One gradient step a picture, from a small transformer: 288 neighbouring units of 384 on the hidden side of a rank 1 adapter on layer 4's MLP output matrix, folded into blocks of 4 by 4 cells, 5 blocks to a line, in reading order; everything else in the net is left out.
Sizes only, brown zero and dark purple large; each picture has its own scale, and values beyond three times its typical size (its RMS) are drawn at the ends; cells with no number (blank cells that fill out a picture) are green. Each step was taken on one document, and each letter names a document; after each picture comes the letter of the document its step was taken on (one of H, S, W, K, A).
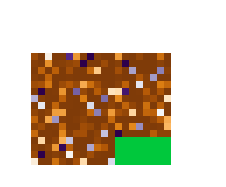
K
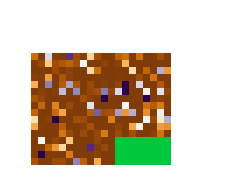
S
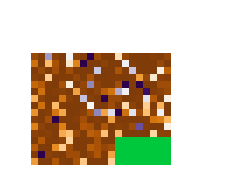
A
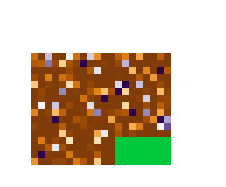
S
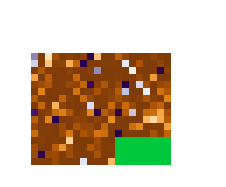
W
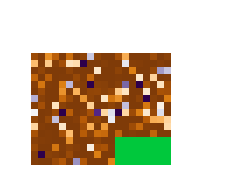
W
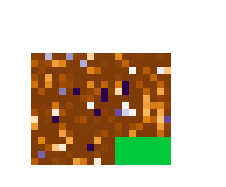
S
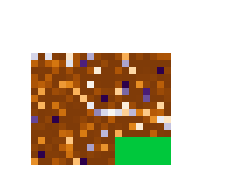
K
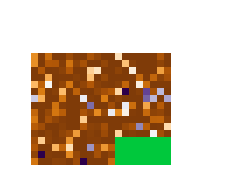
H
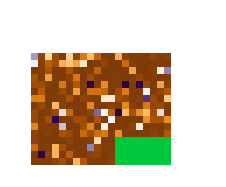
W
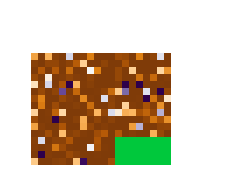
K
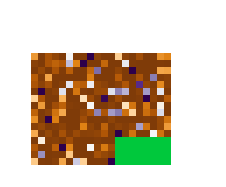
H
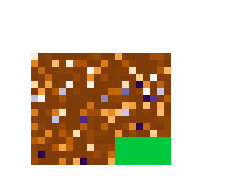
H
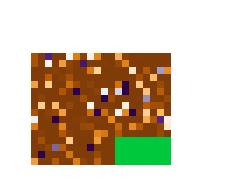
S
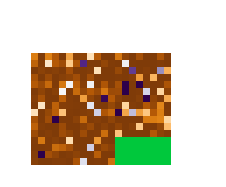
A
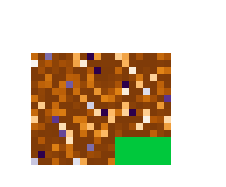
A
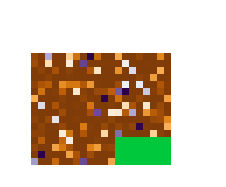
K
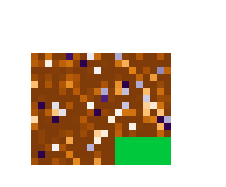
S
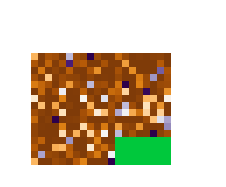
A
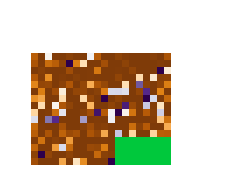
H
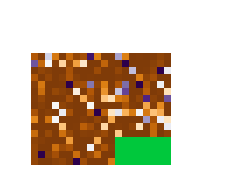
W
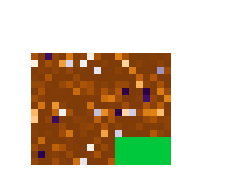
W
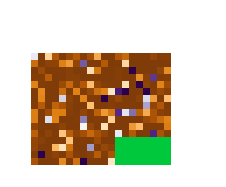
H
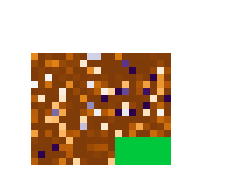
H
